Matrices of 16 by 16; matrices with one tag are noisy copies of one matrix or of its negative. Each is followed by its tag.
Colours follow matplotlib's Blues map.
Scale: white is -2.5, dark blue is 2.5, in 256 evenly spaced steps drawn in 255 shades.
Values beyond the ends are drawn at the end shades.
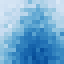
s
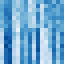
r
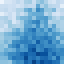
s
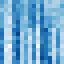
r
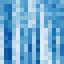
r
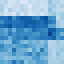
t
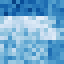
t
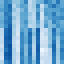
r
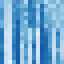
r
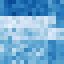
t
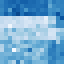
t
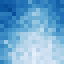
s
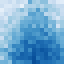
s
